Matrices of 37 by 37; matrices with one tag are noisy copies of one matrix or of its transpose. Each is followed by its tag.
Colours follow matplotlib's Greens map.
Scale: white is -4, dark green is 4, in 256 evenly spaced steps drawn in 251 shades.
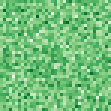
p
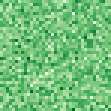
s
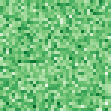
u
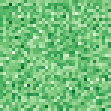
p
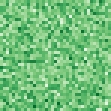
u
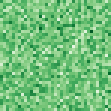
s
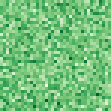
u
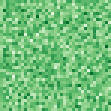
p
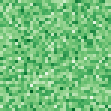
s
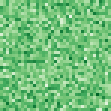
u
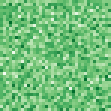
p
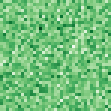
s
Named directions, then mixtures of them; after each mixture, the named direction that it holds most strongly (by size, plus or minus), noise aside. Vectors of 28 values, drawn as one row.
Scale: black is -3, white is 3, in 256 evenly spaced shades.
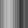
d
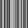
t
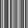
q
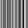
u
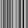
u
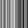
u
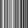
t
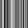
t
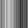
d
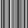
q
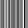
q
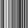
q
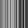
d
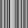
t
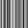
u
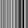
u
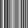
t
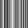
t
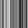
t
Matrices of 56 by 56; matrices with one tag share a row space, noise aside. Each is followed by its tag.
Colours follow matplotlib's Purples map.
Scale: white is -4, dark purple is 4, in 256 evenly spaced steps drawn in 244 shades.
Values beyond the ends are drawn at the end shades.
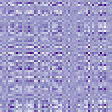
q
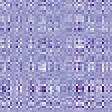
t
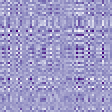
t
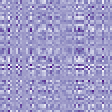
t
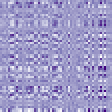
q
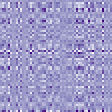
t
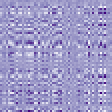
q
